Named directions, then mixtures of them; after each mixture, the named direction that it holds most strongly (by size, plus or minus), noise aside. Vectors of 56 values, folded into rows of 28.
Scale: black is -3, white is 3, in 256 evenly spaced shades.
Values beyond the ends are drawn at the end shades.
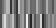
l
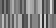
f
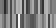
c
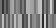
f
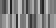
c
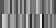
l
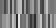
c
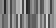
c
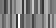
c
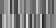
l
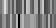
c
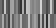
f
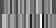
l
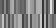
f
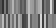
f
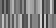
f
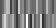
l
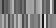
f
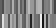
f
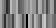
l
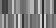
f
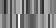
c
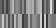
f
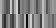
l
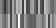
c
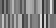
f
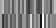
f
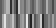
l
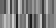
l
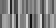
l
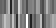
l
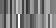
c
